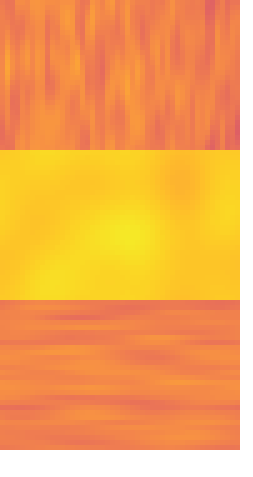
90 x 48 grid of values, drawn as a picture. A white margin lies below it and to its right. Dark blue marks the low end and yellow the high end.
The table splits into 3 rows of 1 panel. Panel 1,1: high, streaked downward, faint in contrast. Panel 2,1: very high, smooth, faint in contrast. Panel 3,1: high, streaked across, faint in contrast.
